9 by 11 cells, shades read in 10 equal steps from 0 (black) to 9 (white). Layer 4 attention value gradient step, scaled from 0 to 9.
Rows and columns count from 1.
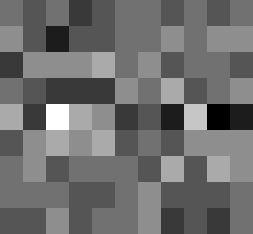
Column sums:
35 33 39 33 36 34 37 32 36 32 36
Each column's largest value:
6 5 9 6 6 5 5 6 7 6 5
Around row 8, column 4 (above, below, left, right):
4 3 4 3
